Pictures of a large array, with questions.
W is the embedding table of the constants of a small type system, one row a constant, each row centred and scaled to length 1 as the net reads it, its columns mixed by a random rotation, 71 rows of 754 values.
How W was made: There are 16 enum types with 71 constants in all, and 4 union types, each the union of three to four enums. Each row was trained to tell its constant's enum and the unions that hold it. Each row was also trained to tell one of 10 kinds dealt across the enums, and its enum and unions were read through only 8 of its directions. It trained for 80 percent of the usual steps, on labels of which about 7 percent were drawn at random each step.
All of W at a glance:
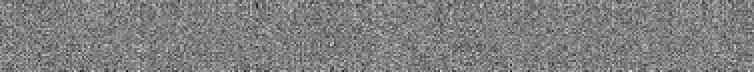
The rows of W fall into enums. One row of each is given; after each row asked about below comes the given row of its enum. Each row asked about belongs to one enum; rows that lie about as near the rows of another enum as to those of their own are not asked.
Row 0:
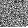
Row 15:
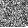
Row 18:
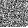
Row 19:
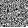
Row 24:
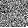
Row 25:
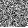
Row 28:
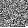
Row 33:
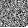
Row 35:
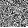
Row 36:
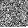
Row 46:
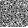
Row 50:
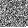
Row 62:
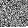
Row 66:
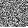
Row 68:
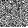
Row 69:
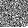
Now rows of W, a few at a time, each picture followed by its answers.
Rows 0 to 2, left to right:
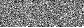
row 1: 15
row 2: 19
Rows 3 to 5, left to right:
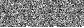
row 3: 24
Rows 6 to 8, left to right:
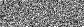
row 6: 66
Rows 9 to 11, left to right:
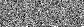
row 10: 15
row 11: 18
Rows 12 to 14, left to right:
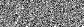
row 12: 24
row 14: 19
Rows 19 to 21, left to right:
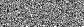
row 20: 18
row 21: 35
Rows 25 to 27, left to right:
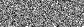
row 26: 46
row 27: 68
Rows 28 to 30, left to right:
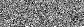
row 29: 36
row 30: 50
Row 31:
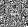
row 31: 24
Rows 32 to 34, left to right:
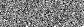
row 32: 24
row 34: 46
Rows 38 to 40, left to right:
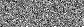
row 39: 33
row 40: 68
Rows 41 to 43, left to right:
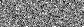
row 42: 15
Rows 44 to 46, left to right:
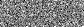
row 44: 36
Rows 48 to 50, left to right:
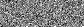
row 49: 28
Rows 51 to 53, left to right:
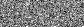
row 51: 18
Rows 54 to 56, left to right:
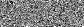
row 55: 33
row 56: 68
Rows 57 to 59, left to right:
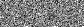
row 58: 19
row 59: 18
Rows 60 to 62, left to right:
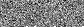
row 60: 33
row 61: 46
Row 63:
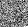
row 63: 50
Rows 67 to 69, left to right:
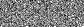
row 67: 46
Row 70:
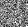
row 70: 19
